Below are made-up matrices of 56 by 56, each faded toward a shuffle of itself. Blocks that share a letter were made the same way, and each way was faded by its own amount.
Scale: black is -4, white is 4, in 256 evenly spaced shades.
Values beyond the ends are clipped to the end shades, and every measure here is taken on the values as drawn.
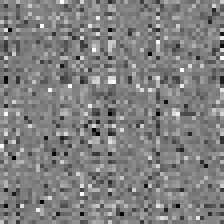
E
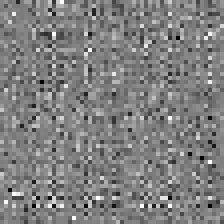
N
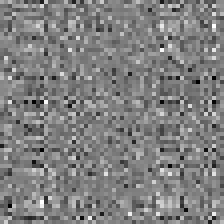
N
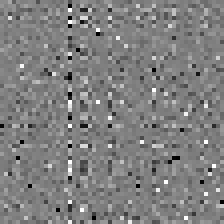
E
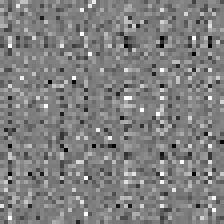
E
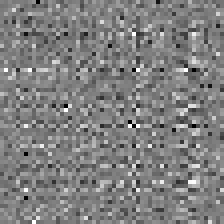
N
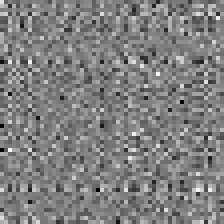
N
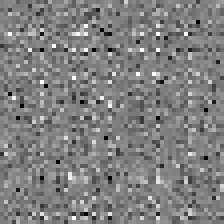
E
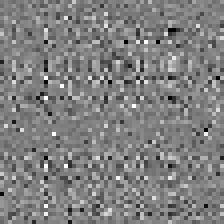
N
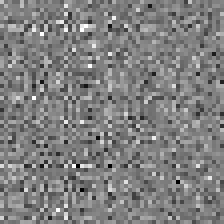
E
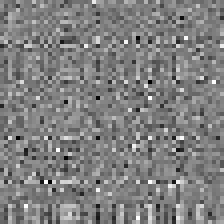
N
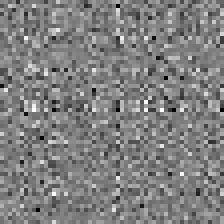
N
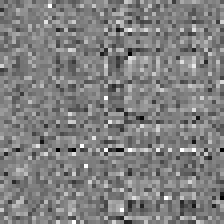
N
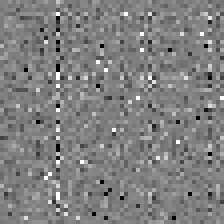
E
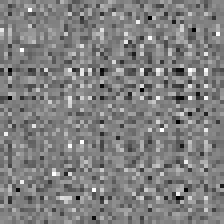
N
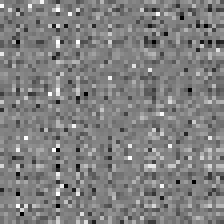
E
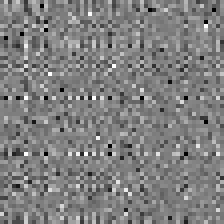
N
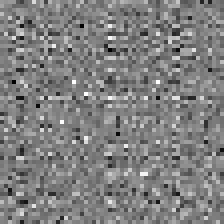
N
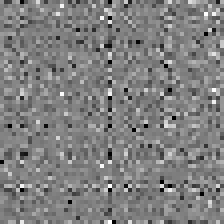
N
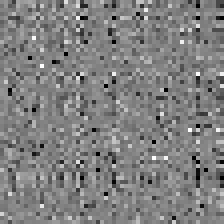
E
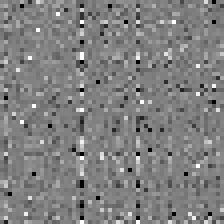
E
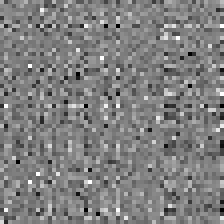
N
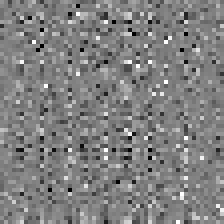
E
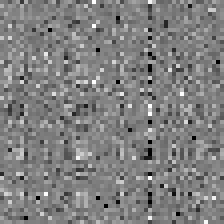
E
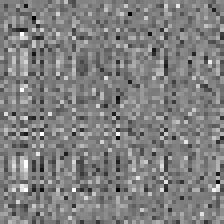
N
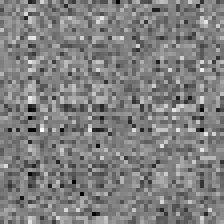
N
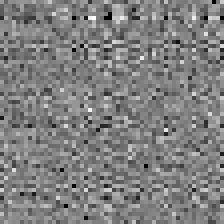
N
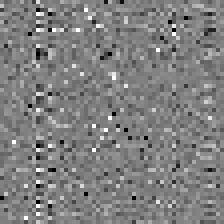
E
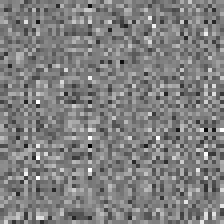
N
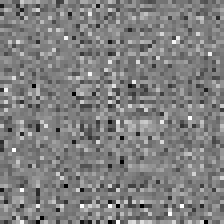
E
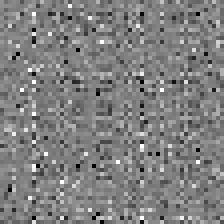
E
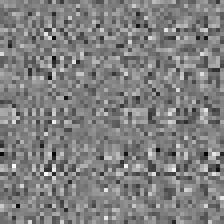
N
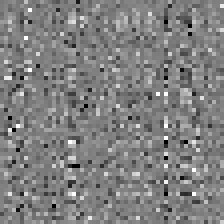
E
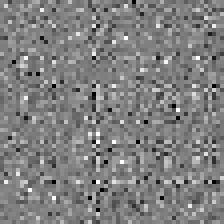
E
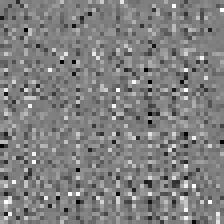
E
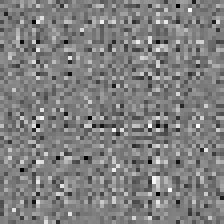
N
